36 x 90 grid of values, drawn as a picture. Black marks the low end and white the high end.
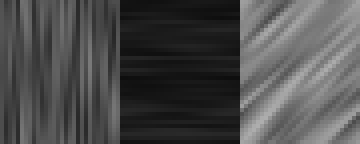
It is made of 1 by 3 panels. Panel 1,1: low, streaked downward. Panel 1,2: very low, streaked across, faint in contrast. Panel 1,3: middling, slanting up to the right.
